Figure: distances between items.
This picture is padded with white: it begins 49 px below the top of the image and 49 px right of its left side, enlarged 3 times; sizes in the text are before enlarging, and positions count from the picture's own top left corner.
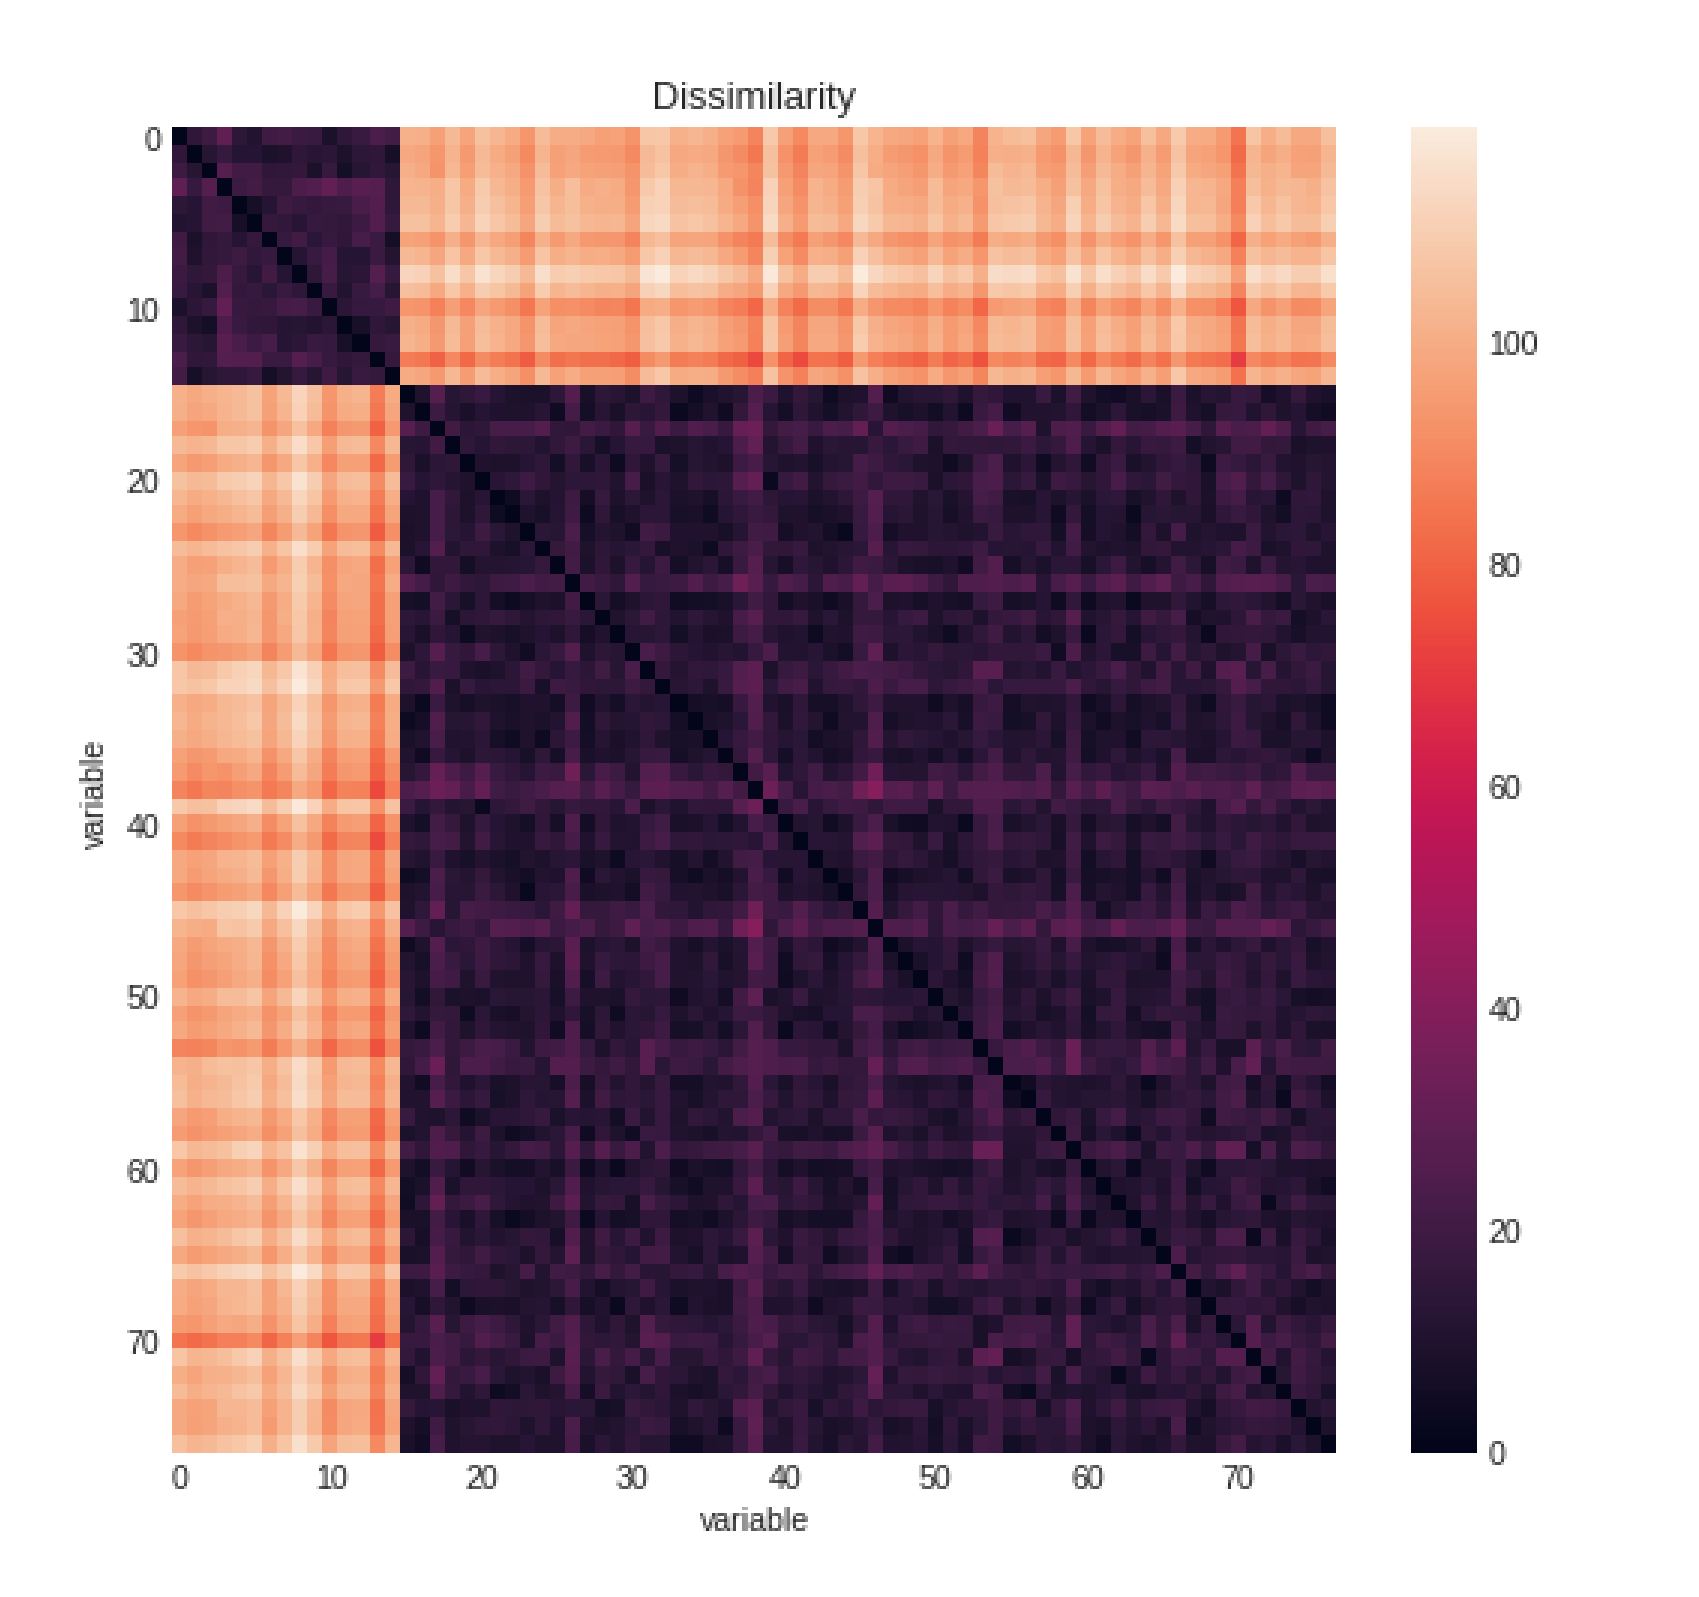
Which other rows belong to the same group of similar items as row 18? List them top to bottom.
15, 16, 17, 19, 20, 21, 22, 23, 24, 25, 26, 27, 28, 29, 30, 31, 32, 33, 34, 35, 36, 37, 38, 39, 40, 41, 42, 43, 44, 45, 46, 47, 48, 49, 50, 51, 52, 53, 54, 55, 56, 57, 58, 59, 60, 61, 62, 63, 64, 65, 66, 67, 68, 69, 70, 71, 72, 73, 74, 75, 76
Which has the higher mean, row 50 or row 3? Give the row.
3
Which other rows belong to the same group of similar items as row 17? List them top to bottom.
15, 16, 18, 19, 20, 21, 22, 23, 24, 25, 26, 27, 28, 29, 30, 31, 32, 33, 34, 35, 36, 37, 38, 39, 40, 41, 42, 43, 44, 45, 46, 47, 48, 49, 50, 51, 52, 53, 54, 55, 56, 57, 58, 59, 60, 61, 62, 63, 64, 65, 66, 67, 68, 69, 70, 71, 72, 73, 74, 75, 76
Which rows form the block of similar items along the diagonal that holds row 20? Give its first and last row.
15 to 76
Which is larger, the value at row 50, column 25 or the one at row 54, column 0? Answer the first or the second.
the second
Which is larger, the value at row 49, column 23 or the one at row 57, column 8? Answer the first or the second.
the second
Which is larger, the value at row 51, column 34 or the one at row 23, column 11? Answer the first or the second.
the second
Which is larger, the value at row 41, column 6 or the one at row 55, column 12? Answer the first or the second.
the second
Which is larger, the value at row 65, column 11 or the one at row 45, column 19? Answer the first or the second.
the first
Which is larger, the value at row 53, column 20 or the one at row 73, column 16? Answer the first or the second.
the first
